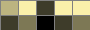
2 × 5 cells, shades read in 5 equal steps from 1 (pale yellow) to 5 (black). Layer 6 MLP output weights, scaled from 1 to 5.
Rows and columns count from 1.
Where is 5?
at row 2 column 3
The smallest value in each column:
2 1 4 1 1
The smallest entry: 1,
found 3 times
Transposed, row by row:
2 4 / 1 3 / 4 5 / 1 4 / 1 3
